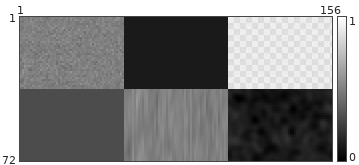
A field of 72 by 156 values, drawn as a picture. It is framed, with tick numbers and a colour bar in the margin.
It is made of 2 by 3 panels. Panel 1,1: middling, fine-grained, faint in contrast. Panel 1,2: very low, flat. Panel 1,3: very high, checkered, faint in contrast. Panel 2,1: low, flat. Panel 2,2: middling, streaked downward, faint in contrast. Panel 2,3: very low, blotchy, faint in contrast.
